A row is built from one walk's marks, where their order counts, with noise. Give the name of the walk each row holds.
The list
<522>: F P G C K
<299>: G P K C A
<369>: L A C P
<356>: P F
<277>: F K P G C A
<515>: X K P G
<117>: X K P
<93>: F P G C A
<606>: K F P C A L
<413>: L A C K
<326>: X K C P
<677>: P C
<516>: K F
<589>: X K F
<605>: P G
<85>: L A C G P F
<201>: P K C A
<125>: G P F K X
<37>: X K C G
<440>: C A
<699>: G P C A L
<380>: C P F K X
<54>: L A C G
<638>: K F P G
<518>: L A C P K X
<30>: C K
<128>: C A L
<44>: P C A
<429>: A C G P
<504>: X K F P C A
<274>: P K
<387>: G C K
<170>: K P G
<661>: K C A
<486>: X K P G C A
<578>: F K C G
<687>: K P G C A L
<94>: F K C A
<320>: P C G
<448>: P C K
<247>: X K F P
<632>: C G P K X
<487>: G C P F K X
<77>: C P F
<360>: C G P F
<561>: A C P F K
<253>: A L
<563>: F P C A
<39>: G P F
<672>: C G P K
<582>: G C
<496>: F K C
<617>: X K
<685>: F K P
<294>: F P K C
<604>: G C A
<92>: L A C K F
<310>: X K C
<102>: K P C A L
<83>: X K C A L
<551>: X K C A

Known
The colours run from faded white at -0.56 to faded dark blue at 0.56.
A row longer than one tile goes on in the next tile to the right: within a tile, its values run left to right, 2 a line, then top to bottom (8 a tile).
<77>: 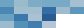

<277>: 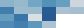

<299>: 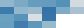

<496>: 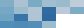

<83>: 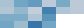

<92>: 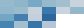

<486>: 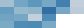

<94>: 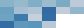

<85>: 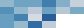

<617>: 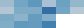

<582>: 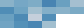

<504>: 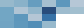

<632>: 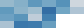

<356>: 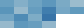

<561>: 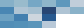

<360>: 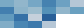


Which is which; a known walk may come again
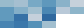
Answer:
<578>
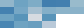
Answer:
<604>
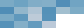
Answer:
<440>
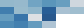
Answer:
<277>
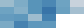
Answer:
<125>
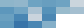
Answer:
<387>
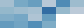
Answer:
<551>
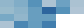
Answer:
<117>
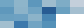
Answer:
<274>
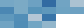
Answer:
<39>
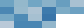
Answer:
<677>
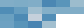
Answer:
<582>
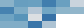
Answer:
<699>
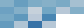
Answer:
<128>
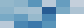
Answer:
<326>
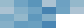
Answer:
<617>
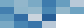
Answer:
<360>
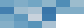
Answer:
<44>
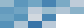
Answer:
<54>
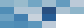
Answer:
<561>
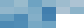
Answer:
<516>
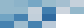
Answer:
<92>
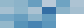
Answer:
<310>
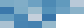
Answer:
<320>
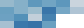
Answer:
<632>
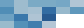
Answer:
<77>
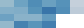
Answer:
<515>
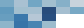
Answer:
<294>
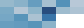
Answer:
<504>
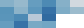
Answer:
<638>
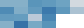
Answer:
<170>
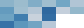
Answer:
<94>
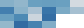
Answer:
<672>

